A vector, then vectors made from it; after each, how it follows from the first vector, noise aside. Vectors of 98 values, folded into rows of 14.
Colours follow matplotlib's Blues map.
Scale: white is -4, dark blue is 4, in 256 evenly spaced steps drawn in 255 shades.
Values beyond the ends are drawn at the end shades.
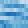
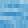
shrunk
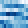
scaled up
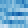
reversed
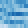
reversed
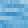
shrunk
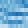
reversed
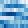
scaled up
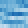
reversed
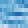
reversed
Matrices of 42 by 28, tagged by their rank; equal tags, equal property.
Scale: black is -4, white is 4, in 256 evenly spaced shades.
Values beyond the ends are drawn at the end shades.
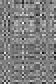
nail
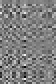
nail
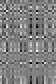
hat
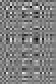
hat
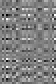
hat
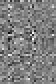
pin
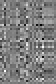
nail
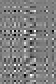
hat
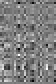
nail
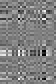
hat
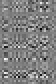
nail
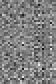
pin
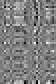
nail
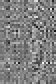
pin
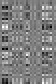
hat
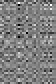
nail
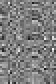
pin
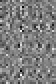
pin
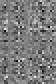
pin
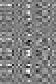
nail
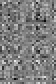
pin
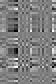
hat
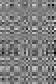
hat
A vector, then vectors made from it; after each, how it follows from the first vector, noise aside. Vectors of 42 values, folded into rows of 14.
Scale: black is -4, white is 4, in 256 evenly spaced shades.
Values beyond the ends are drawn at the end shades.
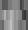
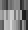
scaled up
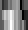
scaled up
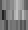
reversed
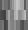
reversed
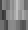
reversed
